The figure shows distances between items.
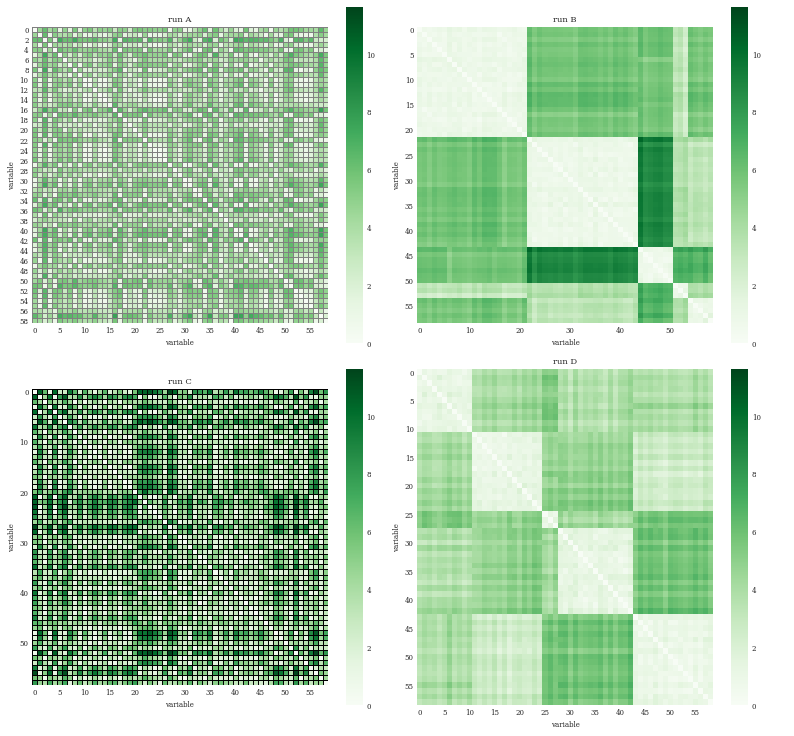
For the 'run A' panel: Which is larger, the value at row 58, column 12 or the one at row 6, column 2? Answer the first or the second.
the second
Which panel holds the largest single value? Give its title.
run C
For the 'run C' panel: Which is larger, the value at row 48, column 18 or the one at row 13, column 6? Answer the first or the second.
the second
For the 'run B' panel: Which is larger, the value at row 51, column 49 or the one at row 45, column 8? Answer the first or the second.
the first
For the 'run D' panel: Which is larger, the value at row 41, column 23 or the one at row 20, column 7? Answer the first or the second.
the first
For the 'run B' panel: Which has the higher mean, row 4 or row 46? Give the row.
46
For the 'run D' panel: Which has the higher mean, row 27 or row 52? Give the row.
27
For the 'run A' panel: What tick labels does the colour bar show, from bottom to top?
0, 2, 4, 6, 8, 10
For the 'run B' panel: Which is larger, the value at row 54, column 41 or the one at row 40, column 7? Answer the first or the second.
the second
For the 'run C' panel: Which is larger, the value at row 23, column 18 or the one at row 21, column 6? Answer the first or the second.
the second
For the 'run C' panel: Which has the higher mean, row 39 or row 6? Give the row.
6
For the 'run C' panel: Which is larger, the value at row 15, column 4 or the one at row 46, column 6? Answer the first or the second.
the first
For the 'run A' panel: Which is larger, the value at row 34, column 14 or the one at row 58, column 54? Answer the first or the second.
the second
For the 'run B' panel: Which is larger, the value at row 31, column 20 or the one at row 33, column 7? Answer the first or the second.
the second
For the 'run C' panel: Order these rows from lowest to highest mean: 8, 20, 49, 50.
8, 50, 49, 20
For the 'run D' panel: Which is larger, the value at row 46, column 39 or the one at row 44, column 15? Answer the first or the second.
the first
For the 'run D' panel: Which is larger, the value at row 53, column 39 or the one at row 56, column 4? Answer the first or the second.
the first
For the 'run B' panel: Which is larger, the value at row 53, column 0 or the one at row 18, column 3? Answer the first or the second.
the first
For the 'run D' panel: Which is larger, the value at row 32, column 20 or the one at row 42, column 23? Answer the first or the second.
the second
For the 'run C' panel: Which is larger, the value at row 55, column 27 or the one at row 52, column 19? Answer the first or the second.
the first
